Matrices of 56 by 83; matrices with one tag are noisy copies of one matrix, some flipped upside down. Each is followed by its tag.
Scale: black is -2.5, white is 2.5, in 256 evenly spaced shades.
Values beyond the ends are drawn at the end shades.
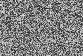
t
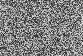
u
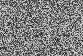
u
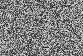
u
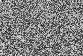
t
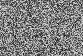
u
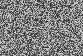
u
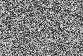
t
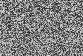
t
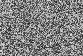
t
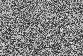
t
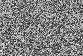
t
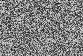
t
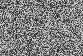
u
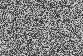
u
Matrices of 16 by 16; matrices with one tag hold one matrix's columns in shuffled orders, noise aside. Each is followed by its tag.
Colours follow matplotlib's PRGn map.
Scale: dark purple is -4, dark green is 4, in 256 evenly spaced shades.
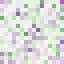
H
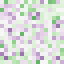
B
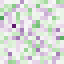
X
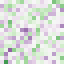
X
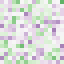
B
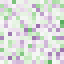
X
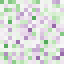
B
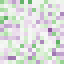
B
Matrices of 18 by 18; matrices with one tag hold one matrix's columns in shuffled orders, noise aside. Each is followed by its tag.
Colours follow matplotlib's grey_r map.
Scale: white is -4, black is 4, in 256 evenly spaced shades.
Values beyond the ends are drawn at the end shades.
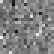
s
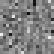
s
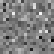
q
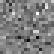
q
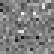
q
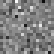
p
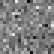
p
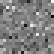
p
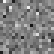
p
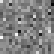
s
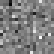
s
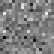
q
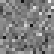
p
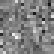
s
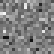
q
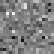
q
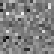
q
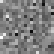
s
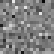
p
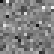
p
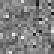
s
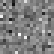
s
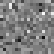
q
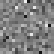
p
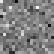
p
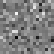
q
